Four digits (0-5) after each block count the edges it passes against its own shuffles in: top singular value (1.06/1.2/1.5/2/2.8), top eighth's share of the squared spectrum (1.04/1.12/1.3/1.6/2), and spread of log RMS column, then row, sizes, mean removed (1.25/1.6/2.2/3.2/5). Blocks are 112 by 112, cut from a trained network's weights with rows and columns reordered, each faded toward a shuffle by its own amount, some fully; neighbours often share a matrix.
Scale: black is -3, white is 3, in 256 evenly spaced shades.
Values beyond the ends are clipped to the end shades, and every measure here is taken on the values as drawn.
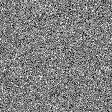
0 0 0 0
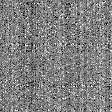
3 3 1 3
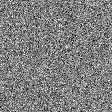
2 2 0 0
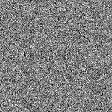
3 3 1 1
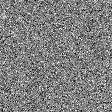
0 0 0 0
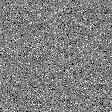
0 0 0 0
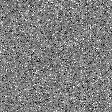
0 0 0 0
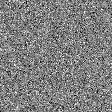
0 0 0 0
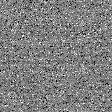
1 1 0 0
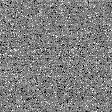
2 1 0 0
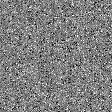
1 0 0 0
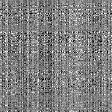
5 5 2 4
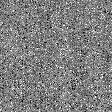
1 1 0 0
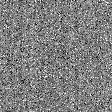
1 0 0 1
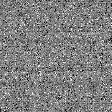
2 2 2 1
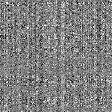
4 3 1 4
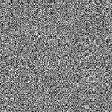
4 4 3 2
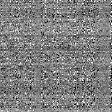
3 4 4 2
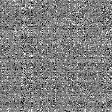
3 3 3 1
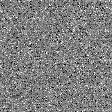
1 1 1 0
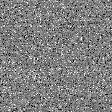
1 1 1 0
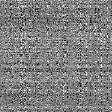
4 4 4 1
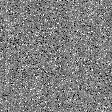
1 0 0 0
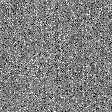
2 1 0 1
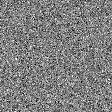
2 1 0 0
